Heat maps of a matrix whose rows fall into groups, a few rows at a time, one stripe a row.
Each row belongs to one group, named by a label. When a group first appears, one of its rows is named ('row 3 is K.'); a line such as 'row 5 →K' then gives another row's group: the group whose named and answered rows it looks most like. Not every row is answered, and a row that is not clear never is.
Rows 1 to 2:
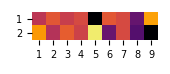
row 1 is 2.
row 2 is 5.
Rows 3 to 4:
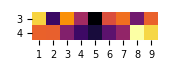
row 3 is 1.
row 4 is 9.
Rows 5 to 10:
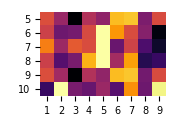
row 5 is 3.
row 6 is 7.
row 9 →3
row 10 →2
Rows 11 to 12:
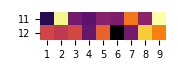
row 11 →2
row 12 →9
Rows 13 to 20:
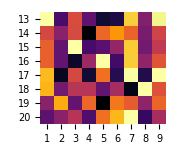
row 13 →1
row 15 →1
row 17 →1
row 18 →9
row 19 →2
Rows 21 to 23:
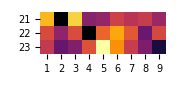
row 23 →7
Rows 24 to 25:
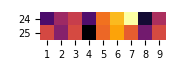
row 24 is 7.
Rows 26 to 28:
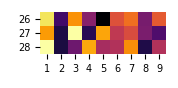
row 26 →1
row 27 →5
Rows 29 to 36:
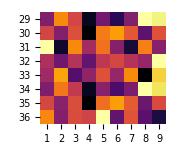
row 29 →9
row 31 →5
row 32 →1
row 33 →2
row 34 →9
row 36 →5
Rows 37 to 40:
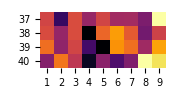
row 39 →1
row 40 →9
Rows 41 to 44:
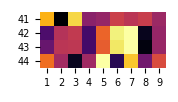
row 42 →7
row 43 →7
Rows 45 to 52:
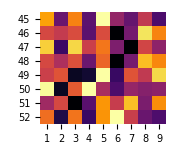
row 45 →5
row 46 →9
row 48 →9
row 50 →5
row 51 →3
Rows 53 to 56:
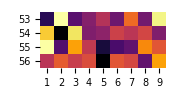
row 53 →2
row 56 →2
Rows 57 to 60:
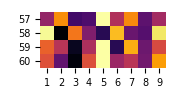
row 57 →7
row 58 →1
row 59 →3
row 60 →3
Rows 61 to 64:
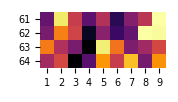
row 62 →9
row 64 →3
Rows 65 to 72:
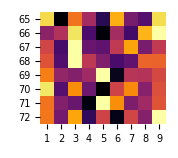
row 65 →1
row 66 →9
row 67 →1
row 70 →1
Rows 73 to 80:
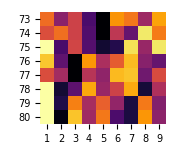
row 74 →9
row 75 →1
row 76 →3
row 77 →3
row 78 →3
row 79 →5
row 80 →5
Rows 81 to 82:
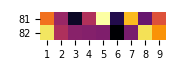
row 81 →3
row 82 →9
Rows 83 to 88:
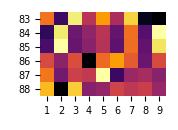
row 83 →5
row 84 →2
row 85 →2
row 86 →7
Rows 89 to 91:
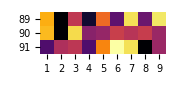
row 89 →1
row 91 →7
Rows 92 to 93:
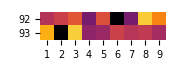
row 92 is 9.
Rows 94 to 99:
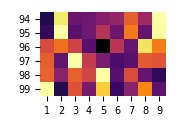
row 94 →2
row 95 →2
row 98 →5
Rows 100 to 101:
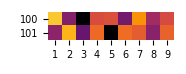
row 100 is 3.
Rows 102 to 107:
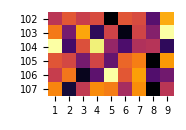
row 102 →2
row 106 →7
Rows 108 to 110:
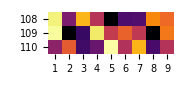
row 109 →3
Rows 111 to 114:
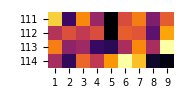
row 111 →1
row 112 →2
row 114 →7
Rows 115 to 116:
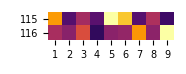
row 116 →1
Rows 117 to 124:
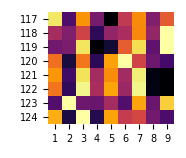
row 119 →1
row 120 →7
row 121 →5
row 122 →5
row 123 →2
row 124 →5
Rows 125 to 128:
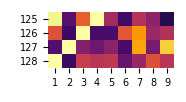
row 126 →1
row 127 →2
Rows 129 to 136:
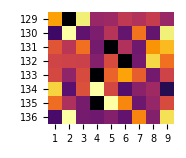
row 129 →5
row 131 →9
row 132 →9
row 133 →7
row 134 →5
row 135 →7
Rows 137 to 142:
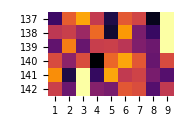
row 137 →2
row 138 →2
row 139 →2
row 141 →5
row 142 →1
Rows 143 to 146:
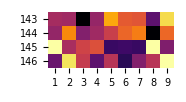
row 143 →3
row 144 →2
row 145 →9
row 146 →2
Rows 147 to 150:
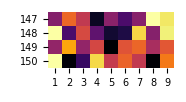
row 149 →2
